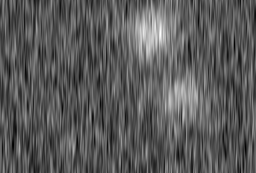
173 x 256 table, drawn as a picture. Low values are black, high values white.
Ninth with the highest average: top middle. Bumps: two. Mirror symmetry: none. Grain: streaks running down.
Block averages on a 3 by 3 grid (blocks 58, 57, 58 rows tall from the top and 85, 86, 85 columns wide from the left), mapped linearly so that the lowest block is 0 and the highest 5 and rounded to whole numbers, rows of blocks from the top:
051
023
001
